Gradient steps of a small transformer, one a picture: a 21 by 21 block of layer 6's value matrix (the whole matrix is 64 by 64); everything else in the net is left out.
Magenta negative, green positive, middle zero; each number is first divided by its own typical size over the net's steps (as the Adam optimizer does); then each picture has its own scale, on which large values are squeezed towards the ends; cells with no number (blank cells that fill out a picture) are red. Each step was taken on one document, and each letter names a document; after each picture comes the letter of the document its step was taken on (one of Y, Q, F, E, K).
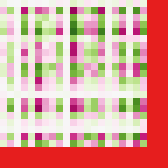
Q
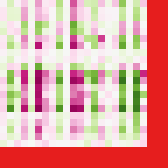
Q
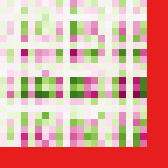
Q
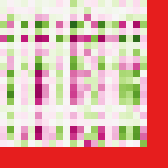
Q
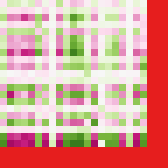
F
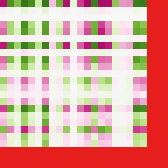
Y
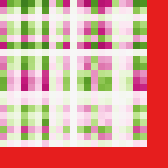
Y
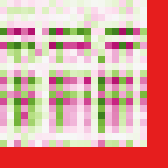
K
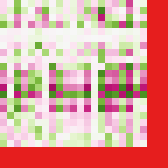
K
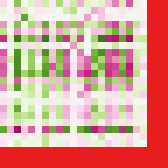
K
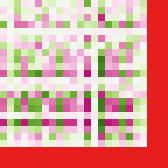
K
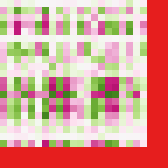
K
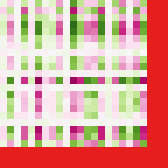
Q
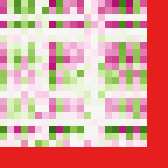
K
